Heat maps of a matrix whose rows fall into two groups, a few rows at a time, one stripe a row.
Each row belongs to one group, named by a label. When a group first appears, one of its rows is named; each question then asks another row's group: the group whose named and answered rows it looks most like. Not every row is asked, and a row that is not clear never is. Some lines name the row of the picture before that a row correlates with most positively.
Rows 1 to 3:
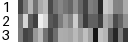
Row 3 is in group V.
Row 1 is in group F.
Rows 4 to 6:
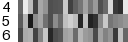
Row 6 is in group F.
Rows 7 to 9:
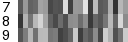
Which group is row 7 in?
F
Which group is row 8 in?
F
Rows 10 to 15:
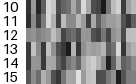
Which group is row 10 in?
F
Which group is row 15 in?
V
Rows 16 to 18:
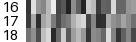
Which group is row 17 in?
V
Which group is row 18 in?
V
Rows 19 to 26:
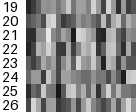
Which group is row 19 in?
V
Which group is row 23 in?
V
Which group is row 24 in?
F
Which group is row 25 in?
V
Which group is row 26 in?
F
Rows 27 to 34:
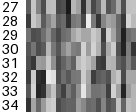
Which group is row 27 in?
F
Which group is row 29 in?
V
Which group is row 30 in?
V
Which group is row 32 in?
F
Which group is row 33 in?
F
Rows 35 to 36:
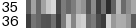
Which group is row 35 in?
F
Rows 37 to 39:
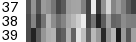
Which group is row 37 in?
V
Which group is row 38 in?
V
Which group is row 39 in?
V
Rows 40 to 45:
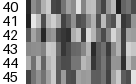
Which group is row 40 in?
V
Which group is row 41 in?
F
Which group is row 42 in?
F
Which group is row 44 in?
F
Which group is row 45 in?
F
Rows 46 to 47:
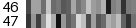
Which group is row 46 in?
F
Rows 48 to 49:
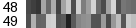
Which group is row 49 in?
F
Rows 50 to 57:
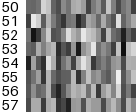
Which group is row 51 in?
F
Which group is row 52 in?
V
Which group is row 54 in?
F
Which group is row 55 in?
F
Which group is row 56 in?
V
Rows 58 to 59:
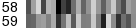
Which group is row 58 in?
F
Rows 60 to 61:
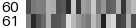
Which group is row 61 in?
V
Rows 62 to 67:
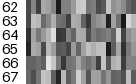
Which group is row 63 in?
F
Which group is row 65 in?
F
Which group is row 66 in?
F
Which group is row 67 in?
V
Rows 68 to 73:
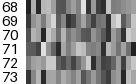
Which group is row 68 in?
V
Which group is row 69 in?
F
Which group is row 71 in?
V
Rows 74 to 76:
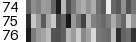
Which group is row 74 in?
V
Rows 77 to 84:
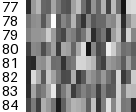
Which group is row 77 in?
F
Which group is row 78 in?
F
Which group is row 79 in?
F
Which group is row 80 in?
V
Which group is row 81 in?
V
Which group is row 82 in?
F
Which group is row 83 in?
F
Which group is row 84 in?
V
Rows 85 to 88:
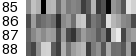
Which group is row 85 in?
F
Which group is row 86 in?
V
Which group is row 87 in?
F
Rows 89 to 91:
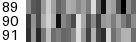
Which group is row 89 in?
V
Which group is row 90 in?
V
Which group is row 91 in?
V
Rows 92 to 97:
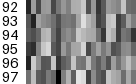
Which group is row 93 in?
V
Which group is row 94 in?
V
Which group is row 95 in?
V
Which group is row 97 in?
V
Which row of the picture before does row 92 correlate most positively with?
91
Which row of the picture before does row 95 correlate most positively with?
90
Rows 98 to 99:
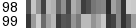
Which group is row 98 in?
F
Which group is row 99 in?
F
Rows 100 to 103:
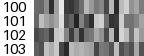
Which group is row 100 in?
F
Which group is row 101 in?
F
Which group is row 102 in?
F
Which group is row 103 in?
V
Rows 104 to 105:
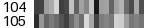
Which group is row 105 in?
V
